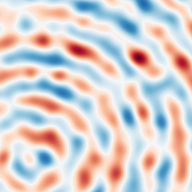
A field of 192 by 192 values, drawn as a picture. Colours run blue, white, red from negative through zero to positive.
Neither half mirrors the other. There is no overall slope. Concentric rings centre on the bottom left. There are no lone odd cells. The texture varies smoothly and slowly. The values follow a bell shape. No single row or column stands out from its neighbours.
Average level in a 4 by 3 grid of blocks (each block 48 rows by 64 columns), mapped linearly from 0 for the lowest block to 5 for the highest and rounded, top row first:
4 0 1 | 0 3 4 | 4 2 2 | 3 5 2
